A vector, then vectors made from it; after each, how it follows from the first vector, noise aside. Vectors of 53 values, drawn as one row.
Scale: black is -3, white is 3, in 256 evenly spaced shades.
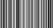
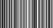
reversed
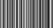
sign-scrambled
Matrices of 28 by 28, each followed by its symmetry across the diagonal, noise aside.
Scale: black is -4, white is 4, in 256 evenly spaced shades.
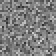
symmetric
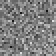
symmetric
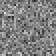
neither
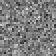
neither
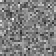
neither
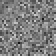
symmetric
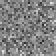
symmetric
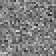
neither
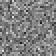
neither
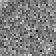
symmetric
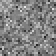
symmetric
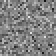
neither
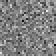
neither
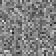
neither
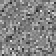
symmetric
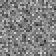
symmetric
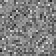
symmetric
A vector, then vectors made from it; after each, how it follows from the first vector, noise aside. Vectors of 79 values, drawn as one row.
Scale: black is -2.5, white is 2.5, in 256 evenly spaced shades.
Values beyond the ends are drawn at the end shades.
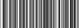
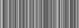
shrunk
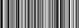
negated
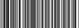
reversed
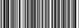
reversed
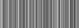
shrunk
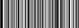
negated
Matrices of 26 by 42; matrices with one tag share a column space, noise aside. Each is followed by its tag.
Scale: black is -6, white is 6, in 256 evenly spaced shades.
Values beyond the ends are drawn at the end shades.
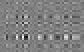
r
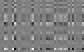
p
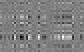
r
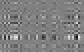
r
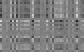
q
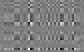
p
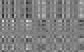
q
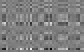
p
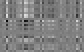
q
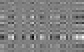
r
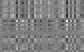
q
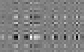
r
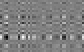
r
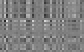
q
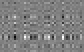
r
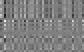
q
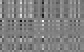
q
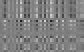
q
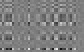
p
